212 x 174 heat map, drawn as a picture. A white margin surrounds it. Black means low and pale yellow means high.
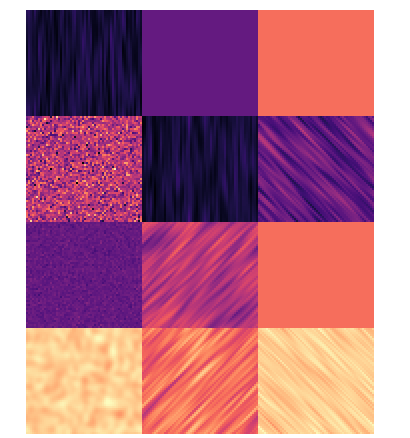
It is made of 4 by 3 panels. Panel 1,1: very low, streaked downward, faint in contrast. Panel 1,2: low, flat. Panel 1,3: high, flat. Panel 2,1: middling, fine-grained, strong in contrast. Panel 2,2: very low, streaked downward, faint in contrast. Panel 2,3: low, slanting down to the right. Panel 3,1: low, fine-grained, faint in contrast. Panel 3,2: middling, slanting up to the right. Panel 3,3: high, flat. Panel 4,1: very high, blotchy, faint in contrast. Panel 4,2: high, slanting up to the right. Panel 4,3: very high, slanting down to the right, faint in contrast.
